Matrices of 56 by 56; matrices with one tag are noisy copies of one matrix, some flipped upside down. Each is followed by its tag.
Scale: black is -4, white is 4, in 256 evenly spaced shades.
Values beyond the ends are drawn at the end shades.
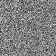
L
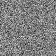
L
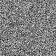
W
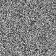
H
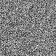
W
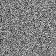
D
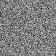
D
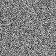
D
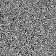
D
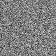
D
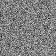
D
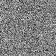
L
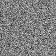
D
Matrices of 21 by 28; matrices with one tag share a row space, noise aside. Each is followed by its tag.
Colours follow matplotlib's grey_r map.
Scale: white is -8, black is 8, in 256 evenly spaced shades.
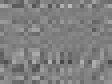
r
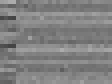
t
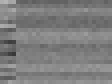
t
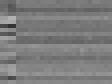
t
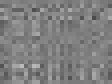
r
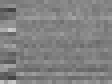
t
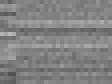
t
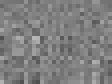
r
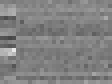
t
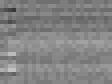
t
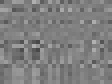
r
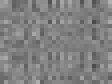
r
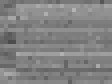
t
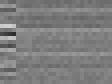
t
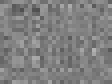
r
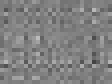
r
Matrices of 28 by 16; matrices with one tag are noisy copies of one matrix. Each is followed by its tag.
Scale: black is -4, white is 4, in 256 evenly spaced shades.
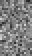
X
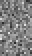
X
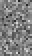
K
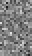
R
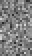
X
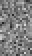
X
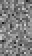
X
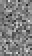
K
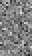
R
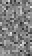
R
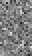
R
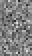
K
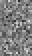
K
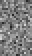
X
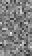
R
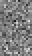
K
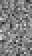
X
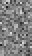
R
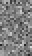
R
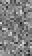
R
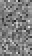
K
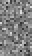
R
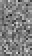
K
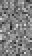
X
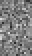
X
